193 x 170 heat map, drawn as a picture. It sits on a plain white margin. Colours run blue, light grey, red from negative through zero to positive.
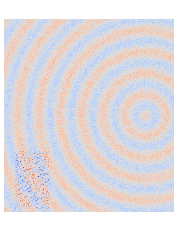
Odd rows or columns: none. Roughest part: bottom left. Rings: centred on the middle right. Odd patch: rougher, in the bottom left.
